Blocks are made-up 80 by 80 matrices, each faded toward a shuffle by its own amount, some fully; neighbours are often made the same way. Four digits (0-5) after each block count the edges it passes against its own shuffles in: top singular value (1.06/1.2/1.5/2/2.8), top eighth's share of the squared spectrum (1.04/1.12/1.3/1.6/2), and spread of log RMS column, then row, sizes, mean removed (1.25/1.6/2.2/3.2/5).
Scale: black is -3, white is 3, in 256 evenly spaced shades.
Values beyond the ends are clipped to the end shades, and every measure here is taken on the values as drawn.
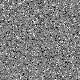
0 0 0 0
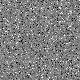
0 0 0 0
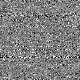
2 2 0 3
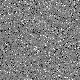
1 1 0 0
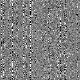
2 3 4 0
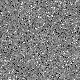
0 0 0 0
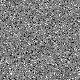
0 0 0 0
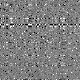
4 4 2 3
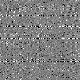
4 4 1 3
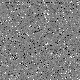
2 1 0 0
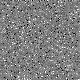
1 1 0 0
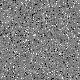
2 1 0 0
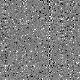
4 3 2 1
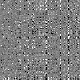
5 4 3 2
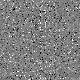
3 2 1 0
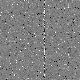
3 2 1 0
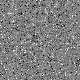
2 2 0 0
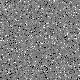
1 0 0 0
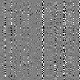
5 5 4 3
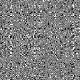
4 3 2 2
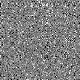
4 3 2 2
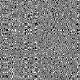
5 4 3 3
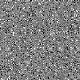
4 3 2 2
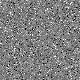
2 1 0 0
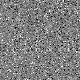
3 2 1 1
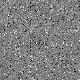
3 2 1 0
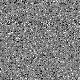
0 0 0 2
